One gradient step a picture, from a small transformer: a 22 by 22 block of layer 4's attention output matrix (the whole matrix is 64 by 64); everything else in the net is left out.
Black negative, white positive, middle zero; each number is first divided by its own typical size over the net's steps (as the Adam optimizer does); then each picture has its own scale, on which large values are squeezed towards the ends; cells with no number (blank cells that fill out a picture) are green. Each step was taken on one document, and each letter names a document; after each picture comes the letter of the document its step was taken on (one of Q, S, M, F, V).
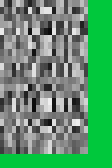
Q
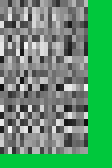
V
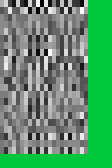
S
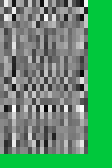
S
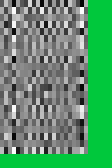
S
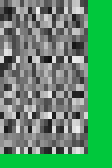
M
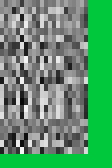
V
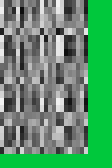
V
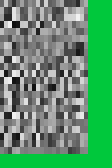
M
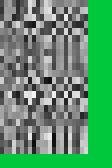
Q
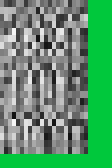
Q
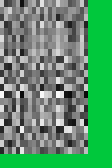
V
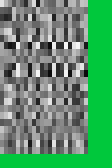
Q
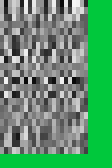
M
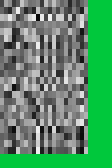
Q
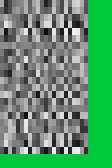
M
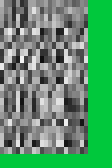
V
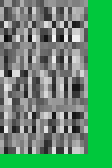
M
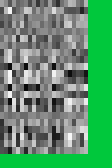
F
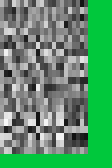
Q
